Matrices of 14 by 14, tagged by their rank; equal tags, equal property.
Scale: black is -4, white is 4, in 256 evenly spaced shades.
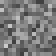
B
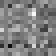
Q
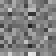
Q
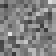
B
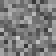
B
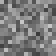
B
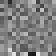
Q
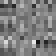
Q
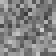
B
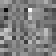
Q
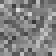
B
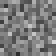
B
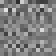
Q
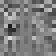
Q
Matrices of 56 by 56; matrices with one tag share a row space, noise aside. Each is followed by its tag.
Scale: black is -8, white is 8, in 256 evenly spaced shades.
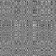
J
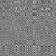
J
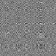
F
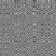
J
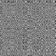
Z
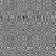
Z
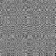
Z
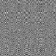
F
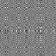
F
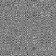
J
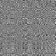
Z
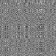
F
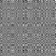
Z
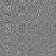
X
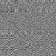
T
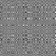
Z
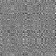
Z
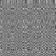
Z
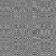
J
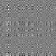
X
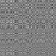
T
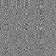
F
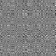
Z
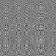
F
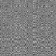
J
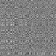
T
